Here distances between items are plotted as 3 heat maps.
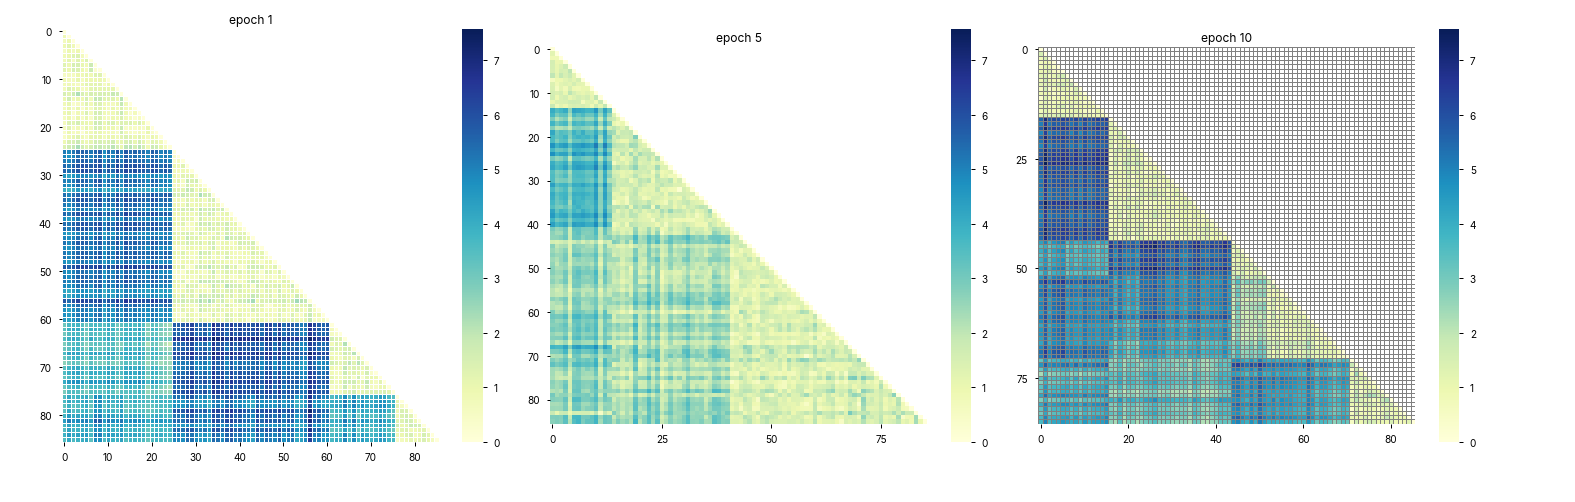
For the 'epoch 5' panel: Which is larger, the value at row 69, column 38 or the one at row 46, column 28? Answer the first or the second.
the first
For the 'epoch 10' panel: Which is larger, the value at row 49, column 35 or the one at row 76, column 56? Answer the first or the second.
the first
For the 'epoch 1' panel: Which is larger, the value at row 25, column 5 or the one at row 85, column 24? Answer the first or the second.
the first
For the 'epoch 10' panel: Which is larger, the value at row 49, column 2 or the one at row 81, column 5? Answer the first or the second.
the second
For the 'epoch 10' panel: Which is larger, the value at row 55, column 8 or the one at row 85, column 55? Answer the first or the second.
the first
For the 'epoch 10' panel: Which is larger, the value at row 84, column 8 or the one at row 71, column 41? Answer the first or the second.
the first
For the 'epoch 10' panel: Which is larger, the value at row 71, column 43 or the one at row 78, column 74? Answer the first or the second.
the first
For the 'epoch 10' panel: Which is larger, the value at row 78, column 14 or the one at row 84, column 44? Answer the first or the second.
the second
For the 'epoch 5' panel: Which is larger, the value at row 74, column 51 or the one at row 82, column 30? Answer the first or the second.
the second
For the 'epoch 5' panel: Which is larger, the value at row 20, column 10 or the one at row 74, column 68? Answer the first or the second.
the first
